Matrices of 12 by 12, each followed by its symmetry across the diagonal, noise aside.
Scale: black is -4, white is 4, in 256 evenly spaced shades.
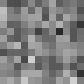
antisymmetric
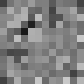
symmetric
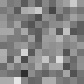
neither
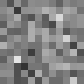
neither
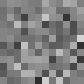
antisymmetric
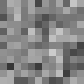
neither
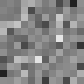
symmetric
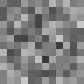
symmetric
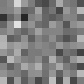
antisymmetric
